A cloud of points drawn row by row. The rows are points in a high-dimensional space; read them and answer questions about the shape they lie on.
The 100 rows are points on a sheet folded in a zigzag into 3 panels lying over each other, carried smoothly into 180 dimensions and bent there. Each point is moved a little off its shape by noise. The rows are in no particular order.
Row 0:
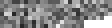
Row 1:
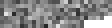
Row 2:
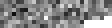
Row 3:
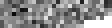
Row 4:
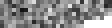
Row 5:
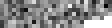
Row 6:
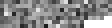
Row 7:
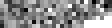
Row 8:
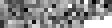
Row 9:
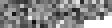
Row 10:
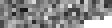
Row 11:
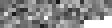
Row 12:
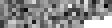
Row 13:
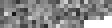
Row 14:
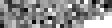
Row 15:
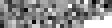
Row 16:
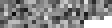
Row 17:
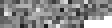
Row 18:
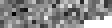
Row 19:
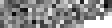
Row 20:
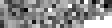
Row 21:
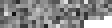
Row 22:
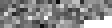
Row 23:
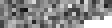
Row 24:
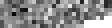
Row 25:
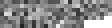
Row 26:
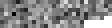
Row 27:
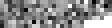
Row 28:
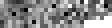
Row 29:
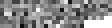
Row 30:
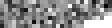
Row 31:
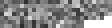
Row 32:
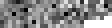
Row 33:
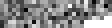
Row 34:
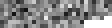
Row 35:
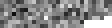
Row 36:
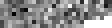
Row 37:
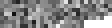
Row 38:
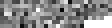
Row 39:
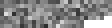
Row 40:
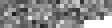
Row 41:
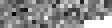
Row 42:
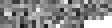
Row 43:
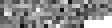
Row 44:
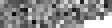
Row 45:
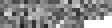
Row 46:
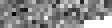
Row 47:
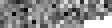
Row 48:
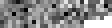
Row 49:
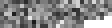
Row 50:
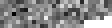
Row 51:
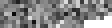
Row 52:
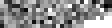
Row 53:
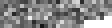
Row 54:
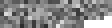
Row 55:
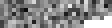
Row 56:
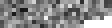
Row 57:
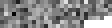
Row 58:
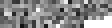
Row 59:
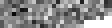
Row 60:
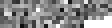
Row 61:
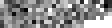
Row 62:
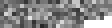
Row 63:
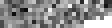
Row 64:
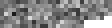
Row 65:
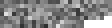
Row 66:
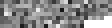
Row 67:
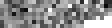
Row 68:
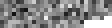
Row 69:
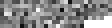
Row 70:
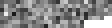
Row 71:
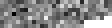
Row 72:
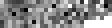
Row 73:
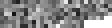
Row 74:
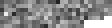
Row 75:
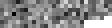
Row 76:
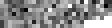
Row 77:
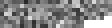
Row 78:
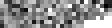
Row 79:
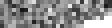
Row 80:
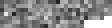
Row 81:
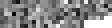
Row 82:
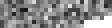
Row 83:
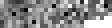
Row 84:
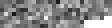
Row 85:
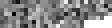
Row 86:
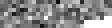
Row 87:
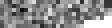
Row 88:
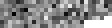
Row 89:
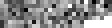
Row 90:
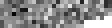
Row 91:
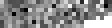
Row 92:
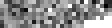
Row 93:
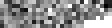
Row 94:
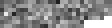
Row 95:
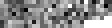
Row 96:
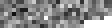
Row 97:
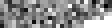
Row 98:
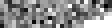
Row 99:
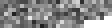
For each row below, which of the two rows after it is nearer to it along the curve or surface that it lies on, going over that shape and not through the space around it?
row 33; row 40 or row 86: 86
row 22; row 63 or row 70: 70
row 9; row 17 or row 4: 17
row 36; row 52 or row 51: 52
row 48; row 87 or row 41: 41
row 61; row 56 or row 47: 47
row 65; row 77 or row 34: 77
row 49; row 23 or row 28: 28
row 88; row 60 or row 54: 54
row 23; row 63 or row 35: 35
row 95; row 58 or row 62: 62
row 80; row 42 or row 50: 50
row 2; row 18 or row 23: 23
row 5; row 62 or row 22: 22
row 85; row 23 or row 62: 62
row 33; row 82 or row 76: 82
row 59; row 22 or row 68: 68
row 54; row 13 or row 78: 13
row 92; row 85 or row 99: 99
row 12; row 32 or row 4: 4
